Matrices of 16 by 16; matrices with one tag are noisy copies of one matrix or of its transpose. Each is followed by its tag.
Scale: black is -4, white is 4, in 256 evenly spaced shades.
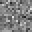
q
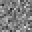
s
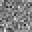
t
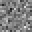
s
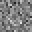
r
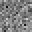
t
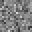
q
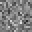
r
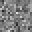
q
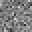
t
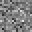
r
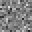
s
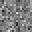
q
